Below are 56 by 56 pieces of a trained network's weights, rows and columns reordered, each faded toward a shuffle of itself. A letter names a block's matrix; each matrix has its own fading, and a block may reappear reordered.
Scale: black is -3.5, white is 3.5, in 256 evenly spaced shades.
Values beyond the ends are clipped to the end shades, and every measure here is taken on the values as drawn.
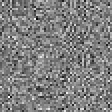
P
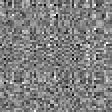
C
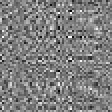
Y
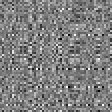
Y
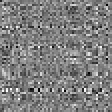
Y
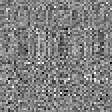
C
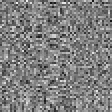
P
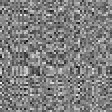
Y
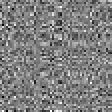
Y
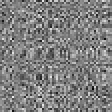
Y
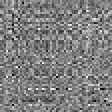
C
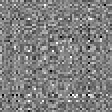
C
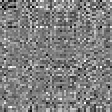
Y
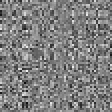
Y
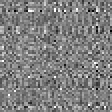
C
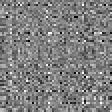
C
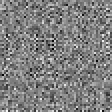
P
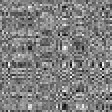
Y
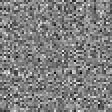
P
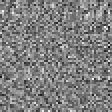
P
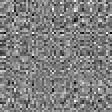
Y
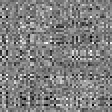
Y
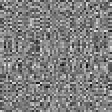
Y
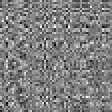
Y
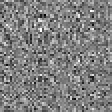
P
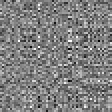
Y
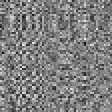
Y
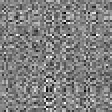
Y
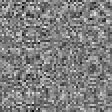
P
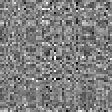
C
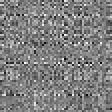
Y
